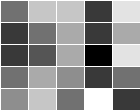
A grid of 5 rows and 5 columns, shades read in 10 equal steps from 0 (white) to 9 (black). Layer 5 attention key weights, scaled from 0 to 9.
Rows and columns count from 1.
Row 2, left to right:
7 5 3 7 3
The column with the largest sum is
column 4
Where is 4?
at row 4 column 3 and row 5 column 1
